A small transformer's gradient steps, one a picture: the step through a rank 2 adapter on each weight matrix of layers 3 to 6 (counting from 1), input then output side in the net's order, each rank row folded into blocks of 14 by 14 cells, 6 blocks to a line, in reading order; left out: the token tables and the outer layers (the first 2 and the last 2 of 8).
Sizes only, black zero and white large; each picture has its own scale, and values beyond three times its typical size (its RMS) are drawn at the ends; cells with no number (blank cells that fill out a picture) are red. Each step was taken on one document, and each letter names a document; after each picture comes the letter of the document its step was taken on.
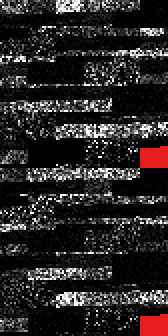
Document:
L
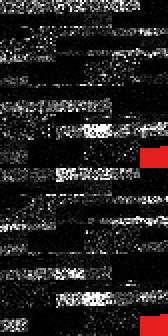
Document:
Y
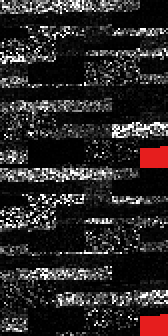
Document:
L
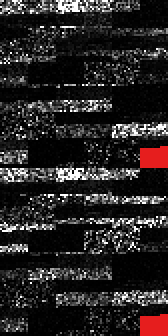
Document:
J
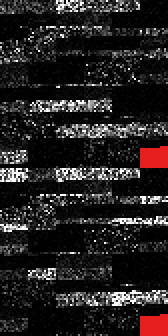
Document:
Y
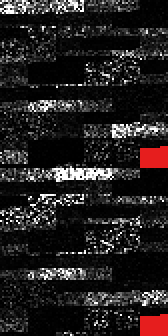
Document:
L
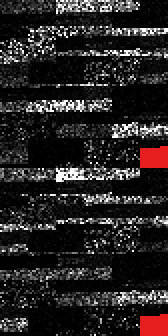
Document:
J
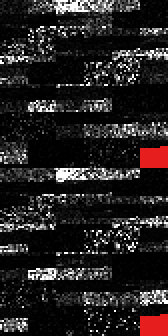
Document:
J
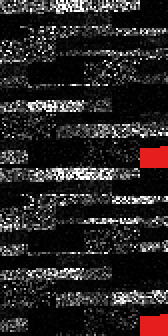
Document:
Y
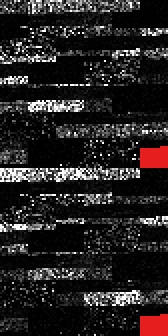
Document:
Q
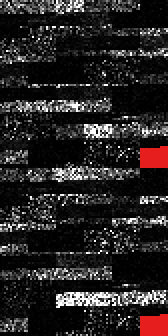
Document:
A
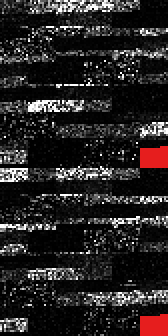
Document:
Q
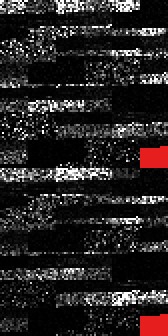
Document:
J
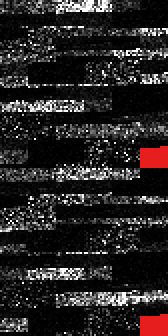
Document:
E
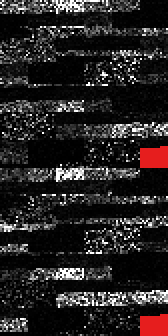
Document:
A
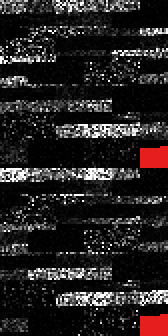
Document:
Q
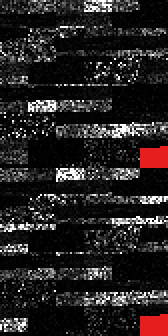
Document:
J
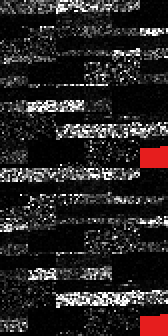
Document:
A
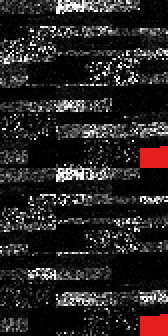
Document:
E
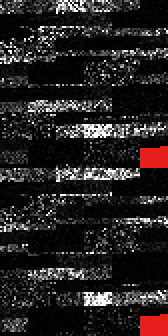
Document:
Y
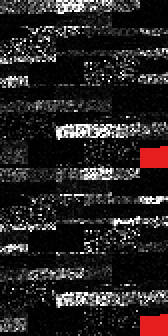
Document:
Q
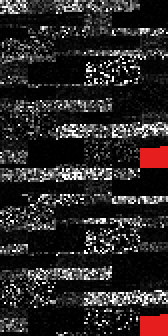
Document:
L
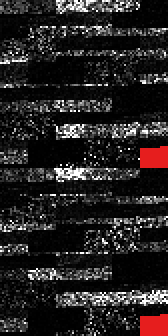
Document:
J
